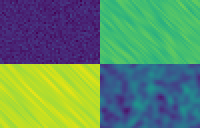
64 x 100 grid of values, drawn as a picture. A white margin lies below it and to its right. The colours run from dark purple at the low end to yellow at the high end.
It is made of 2 by 2 panels. Panel 1,1: very low, fine-grained, faint in contrast. Panel 1,2: high, slanting down to the right, faint in contrast. Panel 2,1: very high, slanting down to the right, faint in contrast. Panel 2,2: low, blotchy.
